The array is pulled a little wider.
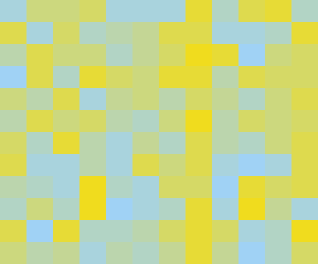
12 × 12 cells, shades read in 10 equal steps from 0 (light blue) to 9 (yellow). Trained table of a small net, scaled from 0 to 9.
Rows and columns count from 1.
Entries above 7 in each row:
2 1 2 3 0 1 1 0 2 3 3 1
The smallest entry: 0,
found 7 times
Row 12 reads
5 3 4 1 3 2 4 8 4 0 2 6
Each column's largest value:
7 7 8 9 6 7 8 9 8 9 8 9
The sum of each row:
47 49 60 66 52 60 50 41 51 44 54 42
